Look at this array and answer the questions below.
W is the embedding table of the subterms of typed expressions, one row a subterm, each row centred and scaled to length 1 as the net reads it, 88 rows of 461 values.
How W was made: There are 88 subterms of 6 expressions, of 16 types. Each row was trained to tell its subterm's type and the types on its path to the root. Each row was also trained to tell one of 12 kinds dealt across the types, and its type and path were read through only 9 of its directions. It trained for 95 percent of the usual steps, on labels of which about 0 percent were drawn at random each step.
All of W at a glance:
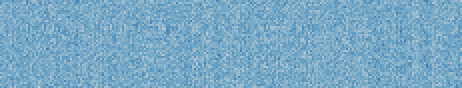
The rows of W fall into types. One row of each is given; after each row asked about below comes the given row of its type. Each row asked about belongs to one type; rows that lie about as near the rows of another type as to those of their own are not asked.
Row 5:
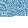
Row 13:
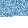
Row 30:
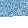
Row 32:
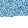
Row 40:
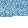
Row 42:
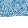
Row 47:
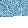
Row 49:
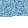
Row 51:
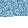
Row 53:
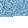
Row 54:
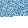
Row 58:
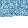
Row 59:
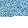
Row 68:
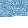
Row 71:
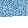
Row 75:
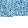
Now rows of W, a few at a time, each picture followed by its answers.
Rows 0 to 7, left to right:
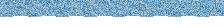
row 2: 75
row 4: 40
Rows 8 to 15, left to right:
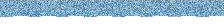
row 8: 32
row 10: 40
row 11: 49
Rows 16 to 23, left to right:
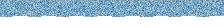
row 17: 5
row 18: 53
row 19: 58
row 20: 32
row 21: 13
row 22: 71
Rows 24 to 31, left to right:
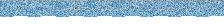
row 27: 32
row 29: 47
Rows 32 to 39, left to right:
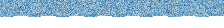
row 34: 47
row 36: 13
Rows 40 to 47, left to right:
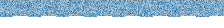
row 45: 75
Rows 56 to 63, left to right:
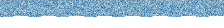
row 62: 53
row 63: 40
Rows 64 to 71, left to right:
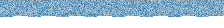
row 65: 13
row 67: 40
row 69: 54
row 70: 68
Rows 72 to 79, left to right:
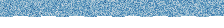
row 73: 53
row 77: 71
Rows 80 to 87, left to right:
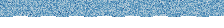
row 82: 75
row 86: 54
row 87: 13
